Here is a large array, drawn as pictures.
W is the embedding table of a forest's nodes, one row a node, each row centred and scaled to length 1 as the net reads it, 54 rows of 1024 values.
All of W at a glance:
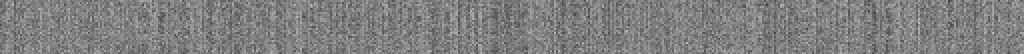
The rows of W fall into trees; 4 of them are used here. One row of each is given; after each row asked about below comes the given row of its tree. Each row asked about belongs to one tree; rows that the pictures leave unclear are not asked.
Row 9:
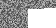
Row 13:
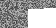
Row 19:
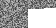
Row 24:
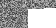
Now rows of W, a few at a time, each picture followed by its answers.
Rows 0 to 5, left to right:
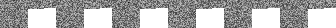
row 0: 9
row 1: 13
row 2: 13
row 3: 19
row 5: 13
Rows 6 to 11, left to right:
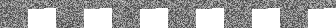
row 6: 24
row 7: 13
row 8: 19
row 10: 9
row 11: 13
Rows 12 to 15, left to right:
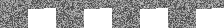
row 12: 19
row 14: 19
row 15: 13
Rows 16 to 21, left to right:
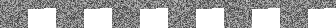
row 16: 19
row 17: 19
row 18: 24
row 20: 24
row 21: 19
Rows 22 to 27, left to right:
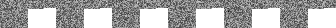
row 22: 13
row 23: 9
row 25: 13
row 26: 24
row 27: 9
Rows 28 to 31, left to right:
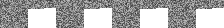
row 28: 19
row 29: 13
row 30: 19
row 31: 9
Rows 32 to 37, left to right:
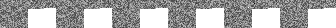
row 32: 19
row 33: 19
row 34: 13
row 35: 9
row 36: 24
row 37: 13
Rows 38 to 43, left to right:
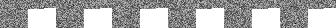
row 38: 9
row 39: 13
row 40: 19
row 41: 13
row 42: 9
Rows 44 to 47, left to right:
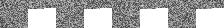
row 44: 13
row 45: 19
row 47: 19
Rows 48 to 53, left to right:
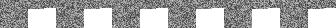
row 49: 13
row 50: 19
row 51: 19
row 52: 13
